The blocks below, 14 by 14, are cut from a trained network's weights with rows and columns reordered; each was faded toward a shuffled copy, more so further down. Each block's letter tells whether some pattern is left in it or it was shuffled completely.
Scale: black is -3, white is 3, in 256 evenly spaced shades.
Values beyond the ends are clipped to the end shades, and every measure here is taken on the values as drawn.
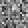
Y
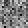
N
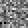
N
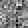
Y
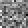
N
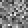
N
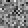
N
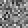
N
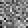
Y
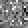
N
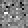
N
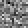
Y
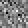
N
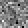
N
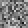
N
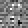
Y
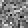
N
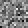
N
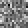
Y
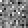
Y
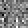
Y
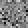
N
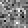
N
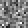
N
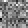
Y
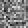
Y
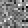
N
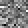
Y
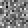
N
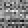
Y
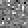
N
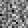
N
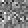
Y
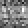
Y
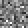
N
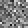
N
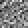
N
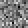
N
